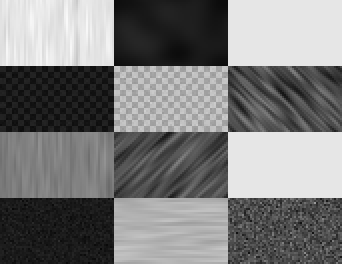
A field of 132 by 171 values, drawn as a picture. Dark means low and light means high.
It is made of 4 by 3 panels. Panel 1,1: very high, streaked downward, faint in contrast. Panel 1,2: very low, smooth, faint in contrast. Panel 1,3: very high, flat. Panel 2,1: very low, checkered, faint in contrast. Panel 2,2: high, checkered. Panel 2,3: low, slanting down to the right. Panel 3,1: middling, streaked downward, faint in contrast. Panel 3,2: low, slanting up to the right. Panel 3,3: very high, flat. Panel 4,1: very low, fine-grained, faint in contrast. Panel 4,2: high, streaked across, faint in contrast. Panel 4,3: low, fine-grained.
